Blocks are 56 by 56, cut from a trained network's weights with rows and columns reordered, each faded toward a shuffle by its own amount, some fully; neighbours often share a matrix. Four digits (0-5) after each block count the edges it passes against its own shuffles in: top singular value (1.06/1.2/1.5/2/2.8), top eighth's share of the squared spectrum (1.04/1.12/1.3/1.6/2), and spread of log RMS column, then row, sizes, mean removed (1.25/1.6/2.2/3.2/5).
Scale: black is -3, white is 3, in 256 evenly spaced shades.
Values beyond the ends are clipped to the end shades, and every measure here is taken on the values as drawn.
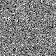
0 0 0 0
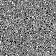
0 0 0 0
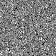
0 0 0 0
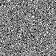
0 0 0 0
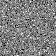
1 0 0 0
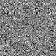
3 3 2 2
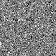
2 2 0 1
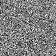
1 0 0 0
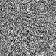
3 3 1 0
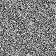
0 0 0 0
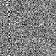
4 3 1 1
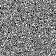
0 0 0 0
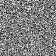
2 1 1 0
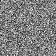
1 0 0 0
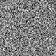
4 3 0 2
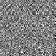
4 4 1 2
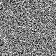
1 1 0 0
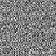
4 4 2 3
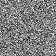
2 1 0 0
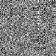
3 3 2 1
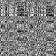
4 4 1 3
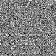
3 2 0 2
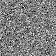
1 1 0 0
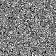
2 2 0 0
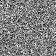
2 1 0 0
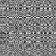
5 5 2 4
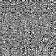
3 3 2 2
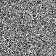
1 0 0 0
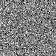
1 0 0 0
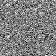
3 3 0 1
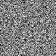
3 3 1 0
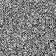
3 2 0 0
